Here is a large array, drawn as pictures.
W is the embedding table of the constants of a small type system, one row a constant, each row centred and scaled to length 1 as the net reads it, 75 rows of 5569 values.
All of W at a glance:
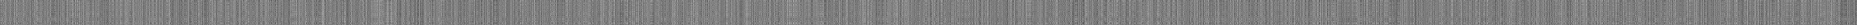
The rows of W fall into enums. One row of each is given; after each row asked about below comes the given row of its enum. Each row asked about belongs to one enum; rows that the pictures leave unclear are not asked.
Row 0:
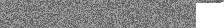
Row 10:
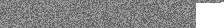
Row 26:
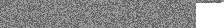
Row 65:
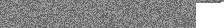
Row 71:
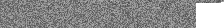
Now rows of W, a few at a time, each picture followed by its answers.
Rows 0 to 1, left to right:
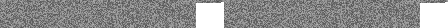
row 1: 0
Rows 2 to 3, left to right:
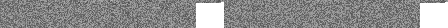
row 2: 71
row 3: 26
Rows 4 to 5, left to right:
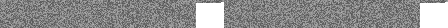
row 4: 0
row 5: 26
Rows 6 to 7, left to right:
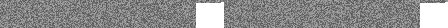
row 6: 10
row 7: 26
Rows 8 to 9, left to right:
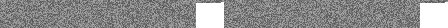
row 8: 0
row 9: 65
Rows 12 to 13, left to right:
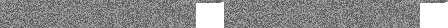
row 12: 0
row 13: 0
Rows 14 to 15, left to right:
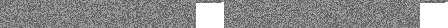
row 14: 26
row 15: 65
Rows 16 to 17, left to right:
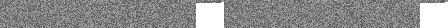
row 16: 26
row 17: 71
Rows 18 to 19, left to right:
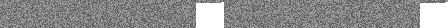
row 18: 10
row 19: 26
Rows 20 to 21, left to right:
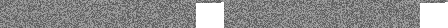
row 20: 26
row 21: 0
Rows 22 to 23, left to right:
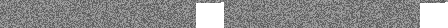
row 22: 10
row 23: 26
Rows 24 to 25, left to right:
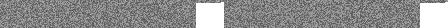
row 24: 10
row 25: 26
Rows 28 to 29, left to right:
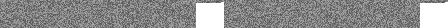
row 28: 0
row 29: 65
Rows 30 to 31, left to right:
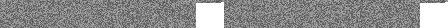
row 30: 0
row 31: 26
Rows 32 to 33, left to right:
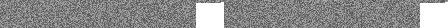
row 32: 10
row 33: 71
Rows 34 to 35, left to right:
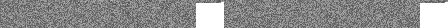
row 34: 71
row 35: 65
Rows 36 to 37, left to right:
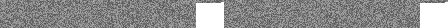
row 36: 0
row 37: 65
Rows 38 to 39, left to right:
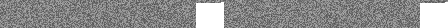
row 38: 10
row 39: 65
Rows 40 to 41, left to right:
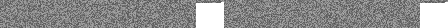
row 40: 26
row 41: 65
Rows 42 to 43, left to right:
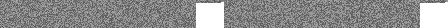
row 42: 65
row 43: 26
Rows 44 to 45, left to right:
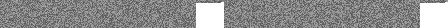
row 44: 65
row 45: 26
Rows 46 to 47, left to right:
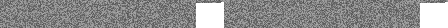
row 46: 26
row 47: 0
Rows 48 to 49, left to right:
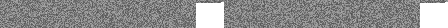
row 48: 65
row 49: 26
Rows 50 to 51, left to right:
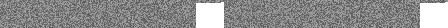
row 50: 10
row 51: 26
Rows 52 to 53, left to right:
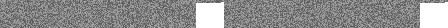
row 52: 0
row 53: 10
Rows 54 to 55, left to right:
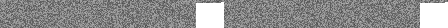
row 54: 0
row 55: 10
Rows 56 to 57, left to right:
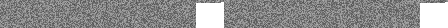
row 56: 10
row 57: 0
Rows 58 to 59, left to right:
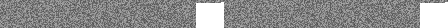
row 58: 10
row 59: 10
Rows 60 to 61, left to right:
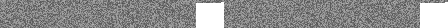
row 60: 0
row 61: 10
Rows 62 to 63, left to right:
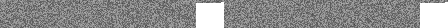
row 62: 0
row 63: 10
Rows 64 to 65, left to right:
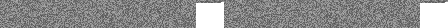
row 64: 65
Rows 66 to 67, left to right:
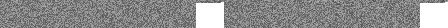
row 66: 65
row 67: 71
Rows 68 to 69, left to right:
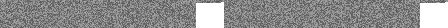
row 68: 0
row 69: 26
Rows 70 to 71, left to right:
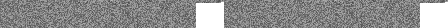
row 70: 71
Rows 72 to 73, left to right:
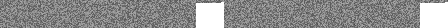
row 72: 26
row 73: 10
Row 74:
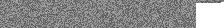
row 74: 65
